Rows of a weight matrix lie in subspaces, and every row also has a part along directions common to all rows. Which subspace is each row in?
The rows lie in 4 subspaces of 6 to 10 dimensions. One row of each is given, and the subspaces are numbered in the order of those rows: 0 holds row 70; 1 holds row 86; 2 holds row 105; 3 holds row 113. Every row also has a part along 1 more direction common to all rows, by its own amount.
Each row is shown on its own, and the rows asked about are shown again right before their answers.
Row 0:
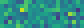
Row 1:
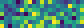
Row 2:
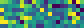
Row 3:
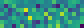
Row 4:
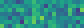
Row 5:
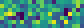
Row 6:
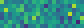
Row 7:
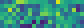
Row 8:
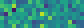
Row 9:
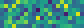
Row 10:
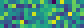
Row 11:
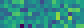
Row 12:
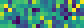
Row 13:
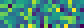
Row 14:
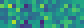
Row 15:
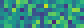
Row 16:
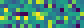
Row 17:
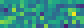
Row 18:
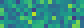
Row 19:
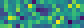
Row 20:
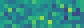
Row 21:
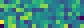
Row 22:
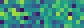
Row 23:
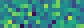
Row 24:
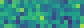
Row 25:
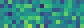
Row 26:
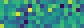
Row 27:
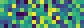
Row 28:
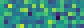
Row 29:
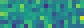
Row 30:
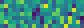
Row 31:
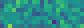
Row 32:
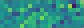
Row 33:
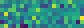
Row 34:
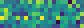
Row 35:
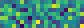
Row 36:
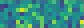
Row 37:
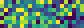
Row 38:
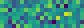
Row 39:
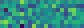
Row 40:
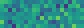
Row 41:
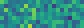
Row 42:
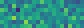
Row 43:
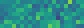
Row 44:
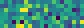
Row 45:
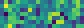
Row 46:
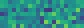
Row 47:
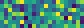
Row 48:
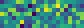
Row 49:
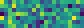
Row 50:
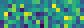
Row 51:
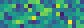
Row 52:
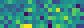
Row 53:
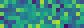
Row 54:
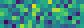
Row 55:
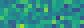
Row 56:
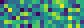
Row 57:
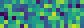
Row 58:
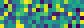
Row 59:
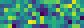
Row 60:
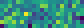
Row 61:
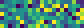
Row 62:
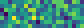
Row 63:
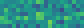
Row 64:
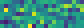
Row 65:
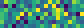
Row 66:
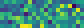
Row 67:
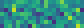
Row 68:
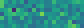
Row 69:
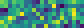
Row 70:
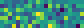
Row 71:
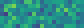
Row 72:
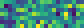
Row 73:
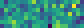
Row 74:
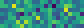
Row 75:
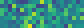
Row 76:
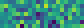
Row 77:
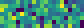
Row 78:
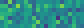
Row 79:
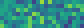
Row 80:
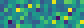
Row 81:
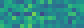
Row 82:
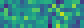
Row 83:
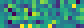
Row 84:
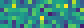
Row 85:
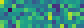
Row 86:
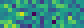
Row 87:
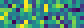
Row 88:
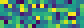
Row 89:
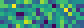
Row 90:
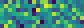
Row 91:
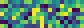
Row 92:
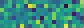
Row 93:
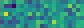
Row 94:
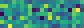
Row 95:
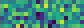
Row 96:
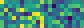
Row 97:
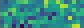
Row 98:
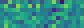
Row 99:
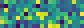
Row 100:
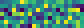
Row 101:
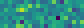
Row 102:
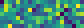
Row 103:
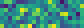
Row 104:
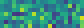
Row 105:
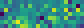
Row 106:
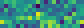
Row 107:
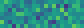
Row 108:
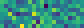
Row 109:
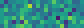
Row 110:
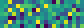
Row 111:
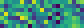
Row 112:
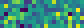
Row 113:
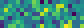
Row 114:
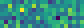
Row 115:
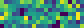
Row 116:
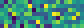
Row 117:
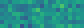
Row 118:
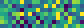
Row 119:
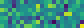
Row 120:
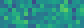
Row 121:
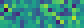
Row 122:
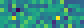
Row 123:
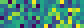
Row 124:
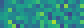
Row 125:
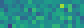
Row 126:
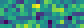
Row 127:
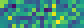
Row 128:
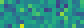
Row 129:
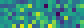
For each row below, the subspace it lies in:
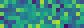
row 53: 3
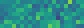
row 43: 0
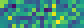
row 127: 3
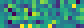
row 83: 1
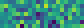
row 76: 0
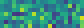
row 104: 2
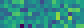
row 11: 1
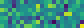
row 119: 0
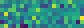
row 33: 2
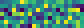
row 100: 3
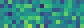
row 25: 1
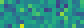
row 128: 3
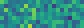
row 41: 3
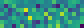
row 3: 0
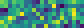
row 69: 3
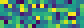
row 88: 1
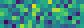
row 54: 0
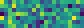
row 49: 3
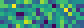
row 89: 0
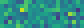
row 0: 1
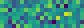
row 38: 0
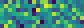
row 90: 1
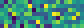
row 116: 1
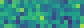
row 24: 2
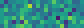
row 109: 1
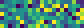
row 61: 3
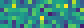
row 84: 3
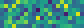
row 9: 0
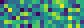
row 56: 2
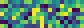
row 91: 2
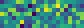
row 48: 3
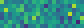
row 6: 2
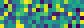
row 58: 1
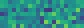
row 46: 3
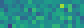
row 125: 2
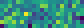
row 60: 2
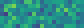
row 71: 3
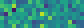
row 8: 3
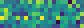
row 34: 0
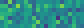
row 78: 1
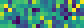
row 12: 2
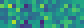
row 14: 1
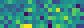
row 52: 2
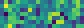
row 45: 3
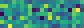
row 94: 2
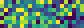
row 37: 2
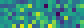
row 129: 0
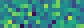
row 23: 1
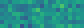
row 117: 2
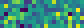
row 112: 1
